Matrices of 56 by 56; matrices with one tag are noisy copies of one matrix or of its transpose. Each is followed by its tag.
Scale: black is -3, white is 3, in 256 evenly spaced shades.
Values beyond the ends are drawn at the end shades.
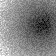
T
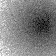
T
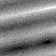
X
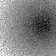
T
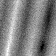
X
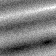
X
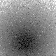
T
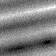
X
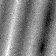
X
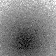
T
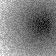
T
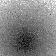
T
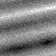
X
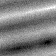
X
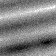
X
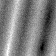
X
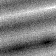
X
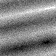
X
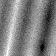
X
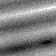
X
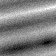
X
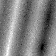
X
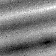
X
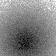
T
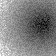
T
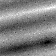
X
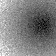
T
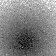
T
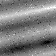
X
